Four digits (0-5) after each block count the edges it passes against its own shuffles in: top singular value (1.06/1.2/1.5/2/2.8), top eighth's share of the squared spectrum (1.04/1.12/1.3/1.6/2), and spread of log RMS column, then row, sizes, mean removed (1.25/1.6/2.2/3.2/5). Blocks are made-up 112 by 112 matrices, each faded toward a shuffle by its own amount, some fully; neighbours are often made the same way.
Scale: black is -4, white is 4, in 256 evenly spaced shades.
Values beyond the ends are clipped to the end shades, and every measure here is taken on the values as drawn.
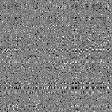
5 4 2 3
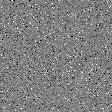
3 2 1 0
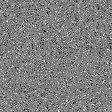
2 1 0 0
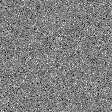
0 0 0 0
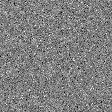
0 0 0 0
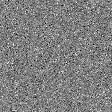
1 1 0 0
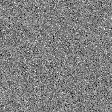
1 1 1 0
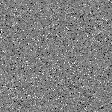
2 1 0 0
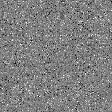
3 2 0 0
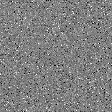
3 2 0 0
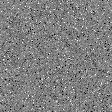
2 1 0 0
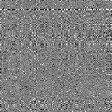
5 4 3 3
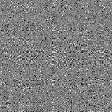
4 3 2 2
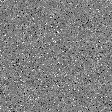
0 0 0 0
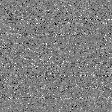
1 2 0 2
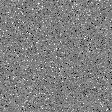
0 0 0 0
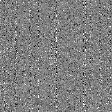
2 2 3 0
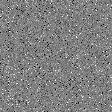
1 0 1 0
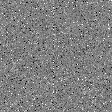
1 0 1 0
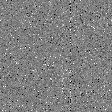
2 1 1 0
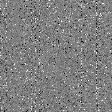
2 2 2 0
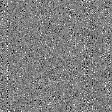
2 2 3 0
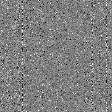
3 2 3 0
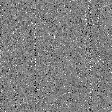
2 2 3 0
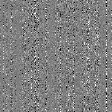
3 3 4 0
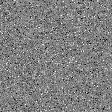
2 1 0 0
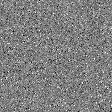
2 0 0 0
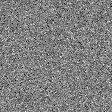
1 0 0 0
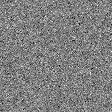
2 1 0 0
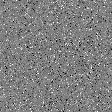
0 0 0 0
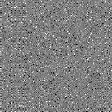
4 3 2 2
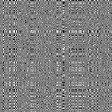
5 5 4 4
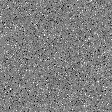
0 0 0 0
